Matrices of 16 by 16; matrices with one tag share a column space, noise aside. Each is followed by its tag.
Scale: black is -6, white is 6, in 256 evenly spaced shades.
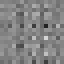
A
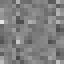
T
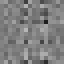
T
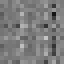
A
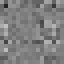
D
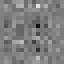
D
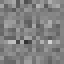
D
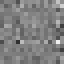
D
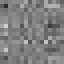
D
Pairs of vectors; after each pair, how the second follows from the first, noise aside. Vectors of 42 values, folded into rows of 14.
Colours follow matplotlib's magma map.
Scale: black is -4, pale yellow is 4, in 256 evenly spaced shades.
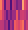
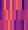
negated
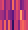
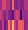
sign-scrambled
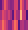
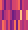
sign-scrambled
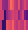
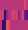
partly zeroed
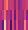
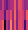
negated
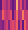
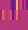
partly zeroed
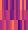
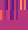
partly zeroed
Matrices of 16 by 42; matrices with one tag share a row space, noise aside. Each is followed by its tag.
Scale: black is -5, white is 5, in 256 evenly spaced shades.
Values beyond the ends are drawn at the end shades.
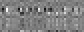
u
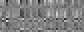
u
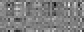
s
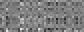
u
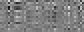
s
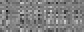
u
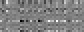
u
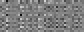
u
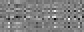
s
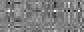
s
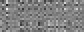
u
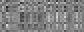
u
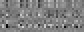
u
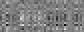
u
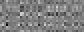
u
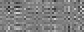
s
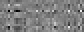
s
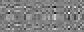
s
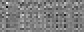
u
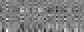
u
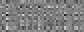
u
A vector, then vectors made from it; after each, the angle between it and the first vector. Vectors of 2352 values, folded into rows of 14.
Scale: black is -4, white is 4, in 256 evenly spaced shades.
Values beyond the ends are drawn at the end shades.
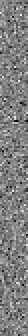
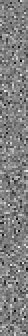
orthogonal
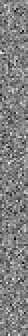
partly opposed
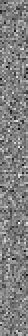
partly opposed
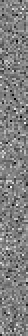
orthogonal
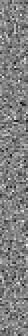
nearly parallel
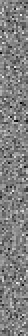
nearly parallel
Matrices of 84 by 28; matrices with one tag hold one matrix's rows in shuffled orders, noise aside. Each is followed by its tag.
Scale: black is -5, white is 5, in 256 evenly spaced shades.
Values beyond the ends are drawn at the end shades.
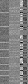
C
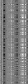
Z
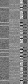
C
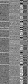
C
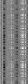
Z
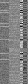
C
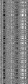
Z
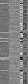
C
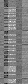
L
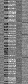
L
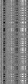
Z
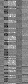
L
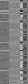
C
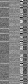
C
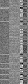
C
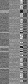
C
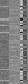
C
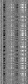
Z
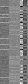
C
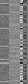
C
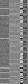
C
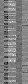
L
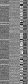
C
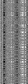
Z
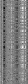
Z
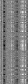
Z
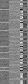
C
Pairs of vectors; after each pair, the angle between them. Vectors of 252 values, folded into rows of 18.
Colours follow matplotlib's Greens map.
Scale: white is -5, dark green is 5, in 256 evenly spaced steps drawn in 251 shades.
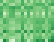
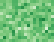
orthogonal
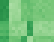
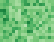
partly aligned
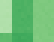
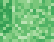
partly opposed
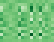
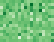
partly aligned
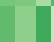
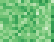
partly opposed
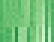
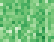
partly opposed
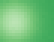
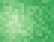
nearly parallel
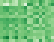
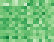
nearly parallel
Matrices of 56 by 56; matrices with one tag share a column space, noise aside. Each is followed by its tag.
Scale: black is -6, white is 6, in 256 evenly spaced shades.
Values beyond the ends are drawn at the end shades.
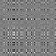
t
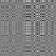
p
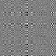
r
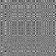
p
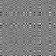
r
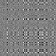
t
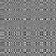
t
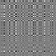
p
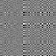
r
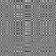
p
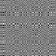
r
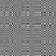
r
